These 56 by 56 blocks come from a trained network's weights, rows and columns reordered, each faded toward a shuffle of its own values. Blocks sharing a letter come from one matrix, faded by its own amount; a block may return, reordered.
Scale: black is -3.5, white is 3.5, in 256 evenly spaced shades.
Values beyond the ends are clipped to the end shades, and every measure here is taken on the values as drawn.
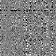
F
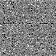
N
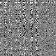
F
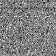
N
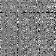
F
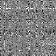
F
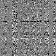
F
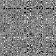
F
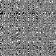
F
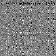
F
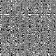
F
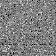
N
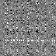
F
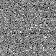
N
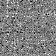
N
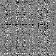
F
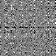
F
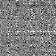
F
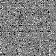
N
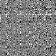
F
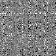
F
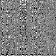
F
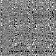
F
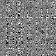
F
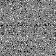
N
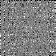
F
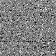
N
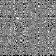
F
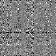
F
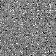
N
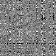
F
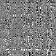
F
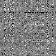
F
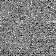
N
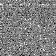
N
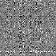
F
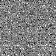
N
